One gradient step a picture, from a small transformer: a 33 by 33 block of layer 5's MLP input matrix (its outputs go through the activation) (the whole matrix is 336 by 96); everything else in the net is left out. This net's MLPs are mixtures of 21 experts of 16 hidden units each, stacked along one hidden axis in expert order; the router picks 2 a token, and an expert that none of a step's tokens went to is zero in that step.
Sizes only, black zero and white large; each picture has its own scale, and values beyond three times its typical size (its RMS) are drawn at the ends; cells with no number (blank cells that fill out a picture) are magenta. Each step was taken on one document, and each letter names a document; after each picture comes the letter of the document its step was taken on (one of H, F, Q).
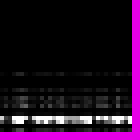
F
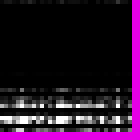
F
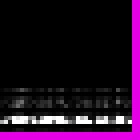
F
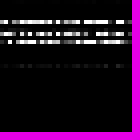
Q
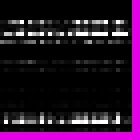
Q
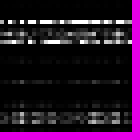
Q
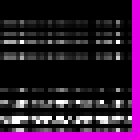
F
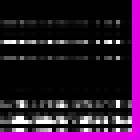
F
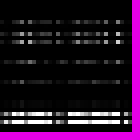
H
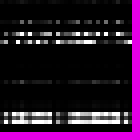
H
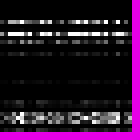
Q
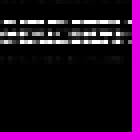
Q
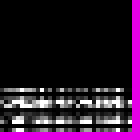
F
